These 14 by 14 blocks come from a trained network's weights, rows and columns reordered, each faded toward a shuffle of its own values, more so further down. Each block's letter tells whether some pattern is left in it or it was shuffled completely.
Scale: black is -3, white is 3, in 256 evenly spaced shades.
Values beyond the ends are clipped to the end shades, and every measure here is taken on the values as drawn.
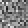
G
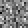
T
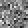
G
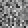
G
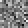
T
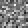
T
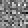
G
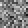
T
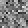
G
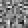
G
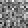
T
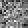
T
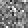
T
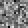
T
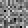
G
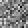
T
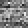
G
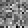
G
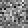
T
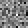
G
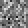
T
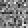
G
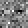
G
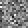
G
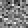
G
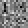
G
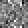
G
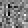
G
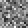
T
